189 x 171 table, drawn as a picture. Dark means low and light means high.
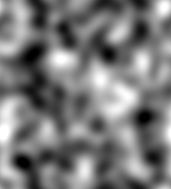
The texture varies smoothly and slowly. No row or column stands out. Neither half mirrors the other. No lone cell stands out from its neighbours.
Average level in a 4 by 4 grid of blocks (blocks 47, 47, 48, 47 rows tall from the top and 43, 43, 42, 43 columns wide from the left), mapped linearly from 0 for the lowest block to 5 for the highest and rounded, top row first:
3 1 2 2
0 4 4 5
4 2 5 2
2 2 2 2
